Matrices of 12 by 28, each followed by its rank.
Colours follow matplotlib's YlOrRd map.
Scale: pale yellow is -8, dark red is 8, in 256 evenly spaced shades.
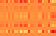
one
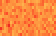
full rank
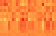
two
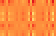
one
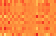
two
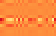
one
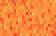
full rank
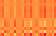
one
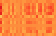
two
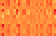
two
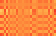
one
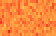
full rank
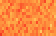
full rank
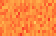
full rank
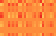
one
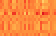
two
